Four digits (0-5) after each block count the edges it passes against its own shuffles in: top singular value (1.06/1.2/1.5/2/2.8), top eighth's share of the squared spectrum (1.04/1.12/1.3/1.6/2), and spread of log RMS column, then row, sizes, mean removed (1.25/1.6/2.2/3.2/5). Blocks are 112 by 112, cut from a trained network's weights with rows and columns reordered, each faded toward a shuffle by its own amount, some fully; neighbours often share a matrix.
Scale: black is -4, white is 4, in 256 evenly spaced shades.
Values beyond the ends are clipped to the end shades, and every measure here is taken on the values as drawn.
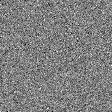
0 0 0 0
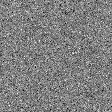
0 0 0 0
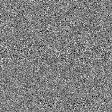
2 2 1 2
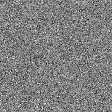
2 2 0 1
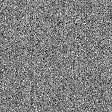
1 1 0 0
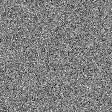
0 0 0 0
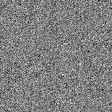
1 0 0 0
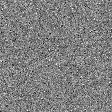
0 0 0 0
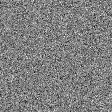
0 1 0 0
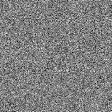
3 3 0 2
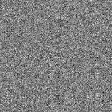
3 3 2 2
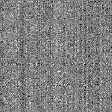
4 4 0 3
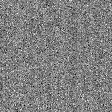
2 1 0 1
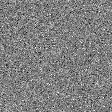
1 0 0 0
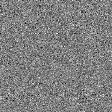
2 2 0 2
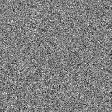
2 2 1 1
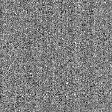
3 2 0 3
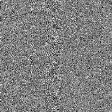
3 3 3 0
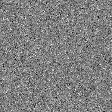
1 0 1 0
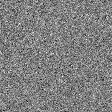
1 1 0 0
